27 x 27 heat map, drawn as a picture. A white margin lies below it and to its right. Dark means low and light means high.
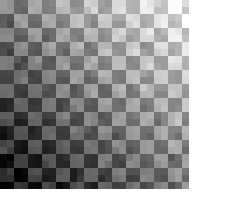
Ninth with the highest average: top right. Slope: up to the top right. Ninth with the lowest average: bottom left. Average level on the scale: 50%.
